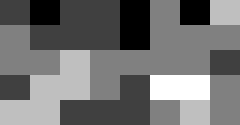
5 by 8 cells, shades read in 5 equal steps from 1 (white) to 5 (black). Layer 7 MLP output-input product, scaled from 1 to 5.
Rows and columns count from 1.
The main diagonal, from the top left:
4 4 2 3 4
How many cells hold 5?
4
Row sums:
32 29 24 20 24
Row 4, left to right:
4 2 2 3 4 1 1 3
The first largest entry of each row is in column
2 5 8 1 3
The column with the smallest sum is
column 6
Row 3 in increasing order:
2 3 3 3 3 3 3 4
